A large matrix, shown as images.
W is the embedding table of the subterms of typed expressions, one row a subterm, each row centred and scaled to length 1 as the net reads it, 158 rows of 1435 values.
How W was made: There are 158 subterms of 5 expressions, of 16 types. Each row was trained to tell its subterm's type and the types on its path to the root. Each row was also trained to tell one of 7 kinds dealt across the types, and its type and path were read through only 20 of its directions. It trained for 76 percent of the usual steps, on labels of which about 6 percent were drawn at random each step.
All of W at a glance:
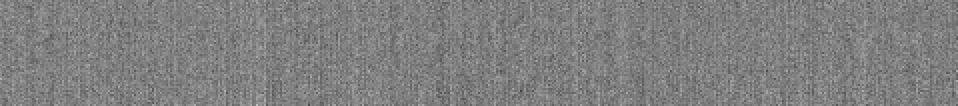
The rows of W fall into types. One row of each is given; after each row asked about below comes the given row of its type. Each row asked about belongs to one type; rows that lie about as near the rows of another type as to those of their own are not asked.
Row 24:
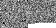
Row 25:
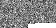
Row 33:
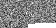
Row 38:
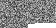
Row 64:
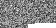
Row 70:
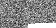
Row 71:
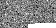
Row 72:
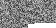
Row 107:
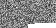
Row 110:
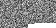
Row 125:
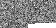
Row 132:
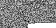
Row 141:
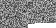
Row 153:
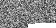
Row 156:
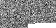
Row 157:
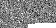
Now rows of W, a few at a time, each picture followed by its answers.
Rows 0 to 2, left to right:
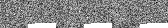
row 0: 70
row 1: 25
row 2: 132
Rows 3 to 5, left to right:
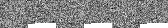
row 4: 125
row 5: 107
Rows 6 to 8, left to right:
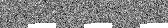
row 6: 72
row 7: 24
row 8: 25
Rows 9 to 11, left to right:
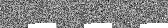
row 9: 107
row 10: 107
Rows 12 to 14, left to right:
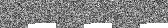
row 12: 110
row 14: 153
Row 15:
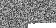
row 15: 156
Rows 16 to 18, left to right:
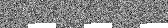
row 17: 125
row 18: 71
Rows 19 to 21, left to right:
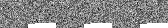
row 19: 153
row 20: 110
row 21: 107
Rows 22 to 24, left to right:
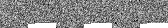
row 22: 132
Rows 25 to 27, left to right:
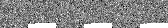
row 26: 125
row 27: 24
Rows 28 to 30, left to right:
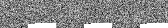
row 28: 157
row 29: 107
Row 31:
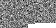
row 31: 125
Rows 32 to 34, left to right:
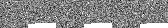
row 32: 157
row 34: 71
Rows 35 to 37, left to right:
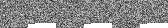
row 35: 110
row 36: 110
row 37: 125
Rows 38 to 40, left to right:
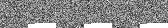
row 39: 33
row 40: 132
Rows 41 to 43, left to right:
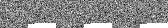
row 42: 64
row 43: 107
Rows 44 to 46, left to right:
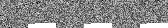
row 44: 38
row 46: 153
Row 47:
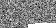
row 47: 110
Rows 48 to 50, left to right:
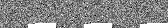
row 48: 33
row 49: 70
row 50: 157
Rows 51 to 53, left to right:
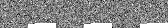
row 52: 132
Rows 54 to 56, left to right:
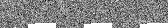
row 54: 157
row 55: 157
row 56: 157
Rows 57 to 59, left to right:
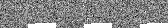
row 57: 125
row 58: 141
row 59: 141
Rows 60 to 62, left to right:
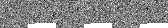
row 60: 70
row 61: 64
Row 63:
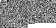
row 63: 132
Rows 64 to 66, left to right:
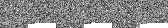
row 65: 125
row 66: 70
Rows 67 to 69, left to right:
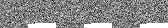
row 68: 125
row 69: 156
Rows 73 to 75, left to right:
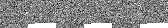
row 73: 38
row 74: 141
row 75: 125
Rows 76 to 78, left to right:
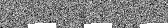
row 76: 141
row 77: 107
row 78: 70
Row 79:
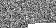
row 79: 110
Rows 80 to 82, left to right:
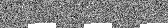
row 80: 24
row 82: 33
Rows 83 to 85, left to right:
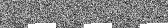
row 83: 125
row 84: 70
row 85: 156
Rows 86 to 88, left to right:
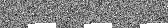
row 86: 25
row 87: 33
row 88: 64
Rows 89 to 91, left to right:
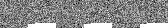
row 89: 72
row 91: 110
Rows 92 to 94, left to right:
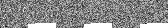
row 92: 70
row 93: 110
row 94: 72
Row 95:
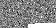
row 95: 107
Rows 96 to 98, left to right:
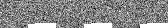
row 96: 64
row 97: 157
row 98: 157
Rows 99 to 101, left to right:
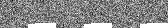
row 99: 64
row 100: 25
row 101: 24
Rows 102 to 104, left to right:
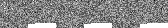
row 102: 38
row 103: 64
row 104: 33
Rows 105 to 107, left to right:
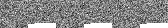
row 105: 64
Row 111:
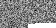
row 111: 141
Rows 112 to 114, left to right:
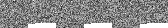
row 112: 38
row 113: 156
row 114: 132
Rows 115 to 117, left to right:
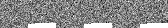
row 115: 24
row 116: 156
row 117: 71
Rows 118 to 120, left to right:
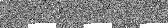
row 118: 72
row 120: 156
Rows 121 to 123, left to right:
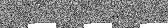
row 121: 132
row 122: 132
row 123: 33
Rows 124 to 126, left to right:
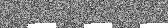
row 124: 156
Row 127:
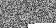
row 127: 132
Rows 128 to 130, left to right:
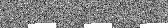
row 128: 157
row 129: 107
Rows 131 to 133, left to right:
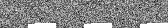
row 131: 141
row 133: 156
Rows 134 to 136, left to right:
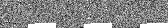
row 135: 70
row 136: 33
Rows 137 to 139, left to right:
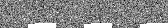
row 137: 33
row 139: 64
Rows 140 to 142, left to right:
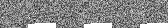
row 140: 64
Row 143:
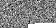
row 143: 33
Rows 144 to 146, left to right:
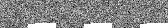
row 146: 71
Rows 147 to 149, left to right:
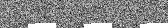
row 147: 156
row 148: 107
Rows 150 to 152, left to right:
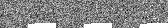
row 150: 64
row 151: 132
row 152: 110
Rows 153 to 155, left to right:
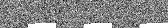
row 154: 110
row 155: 156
